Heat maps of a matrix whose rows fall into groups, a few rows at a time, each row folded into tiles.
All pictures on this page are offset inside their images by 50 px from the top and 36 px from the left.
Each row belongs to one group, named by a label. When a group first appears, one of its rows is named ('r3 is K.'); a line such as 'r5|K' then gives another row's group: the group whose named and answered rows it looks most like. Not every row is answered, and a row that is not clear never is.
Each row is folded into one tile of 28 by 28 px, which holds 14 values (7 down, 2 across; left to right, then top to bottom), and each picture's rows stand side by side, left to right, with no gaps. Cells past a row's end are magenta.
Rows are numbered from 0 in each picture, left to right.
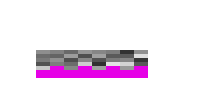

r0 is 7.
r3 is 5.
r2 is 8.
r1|8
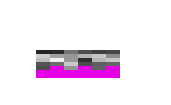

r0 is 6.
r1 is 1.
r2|6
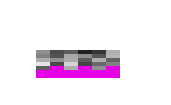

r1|1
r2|5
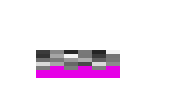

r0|5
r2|5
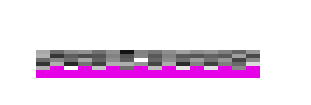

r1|7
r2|7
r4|7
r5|7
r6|7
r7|8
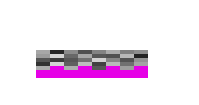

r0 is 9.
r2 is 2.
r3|8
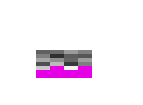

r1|7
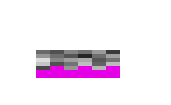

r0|1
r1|2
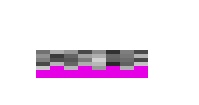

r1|9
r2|1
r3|9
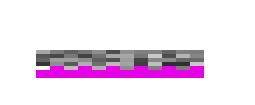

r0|7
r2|9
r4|1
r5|8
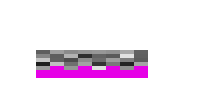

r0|2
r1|8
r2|7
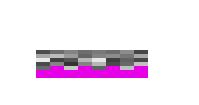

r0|6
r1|7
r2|1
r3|9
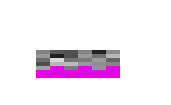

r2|5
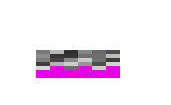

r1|5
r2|9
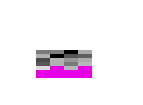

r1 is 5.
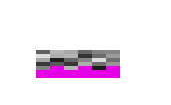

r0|6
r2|6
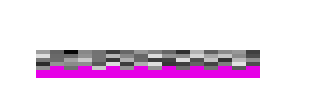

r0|8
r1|5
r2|9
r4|1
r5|6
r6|6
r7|1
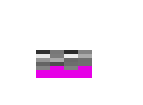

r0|6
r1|6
